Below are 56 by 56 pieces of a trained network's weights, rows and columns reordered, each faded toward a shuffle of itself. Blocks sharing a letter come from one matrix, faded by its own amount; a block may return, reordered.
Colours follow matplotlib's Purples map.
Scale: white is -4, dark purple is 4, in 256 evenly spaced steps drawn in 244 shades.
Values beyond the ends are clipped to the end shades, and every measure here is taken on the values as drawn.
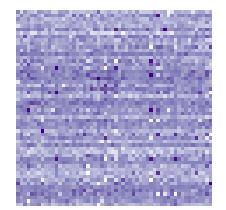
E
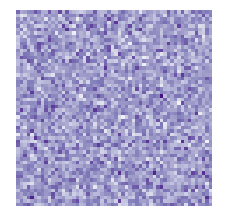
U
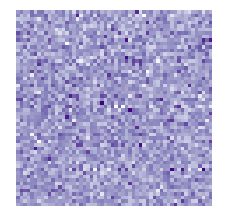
U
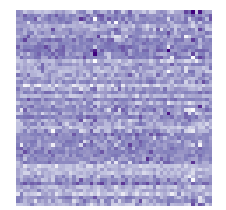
E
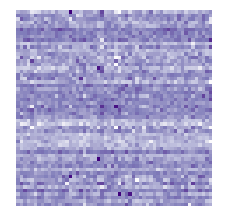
E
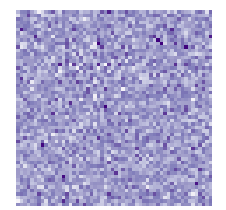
U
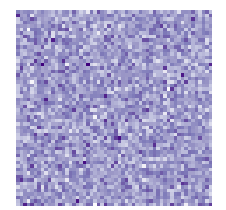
U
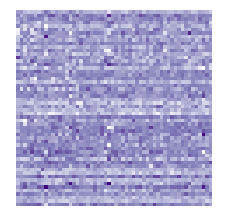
E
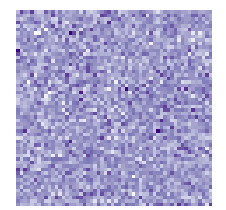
U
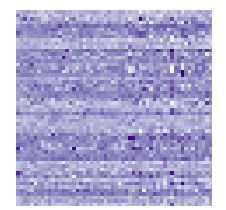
E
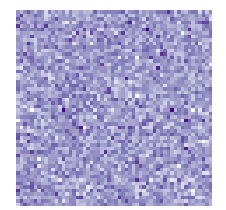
U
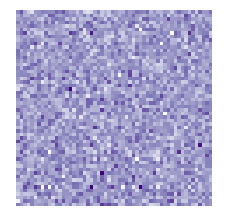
U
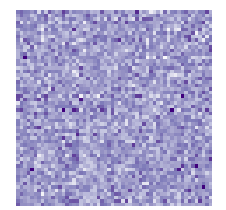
U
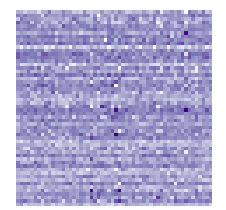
E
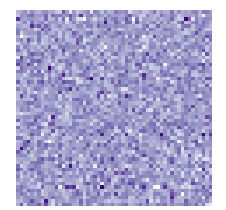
U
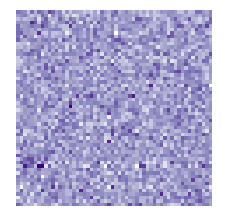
U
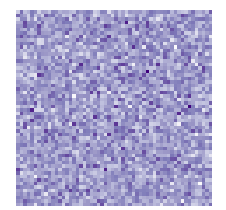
U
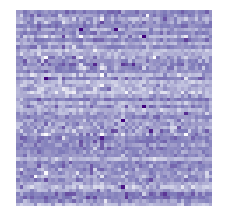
E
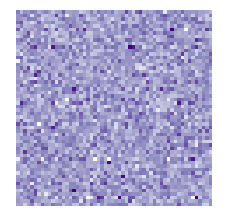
U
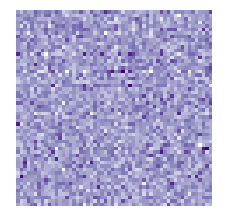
U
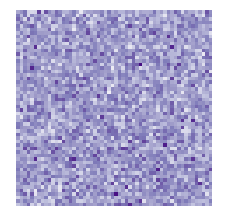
U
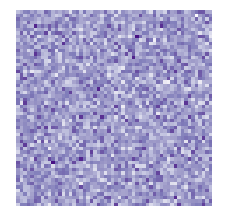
U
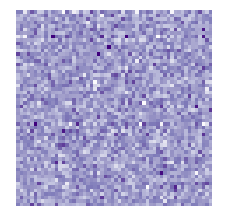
U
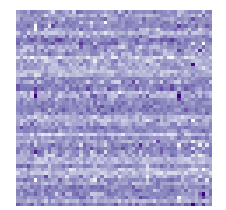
E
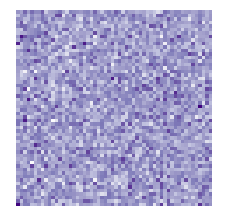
U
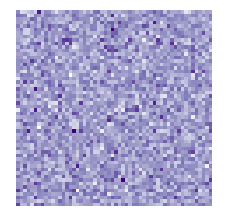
U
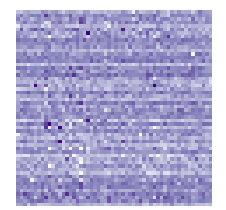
E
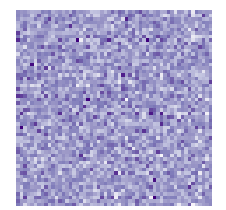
U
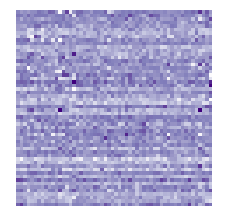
E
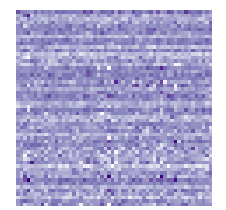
E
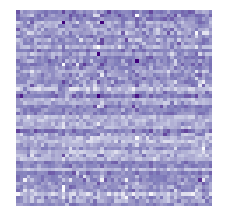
E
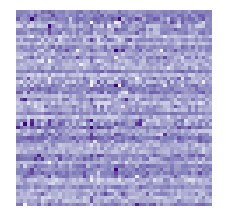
E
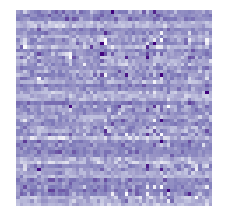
E
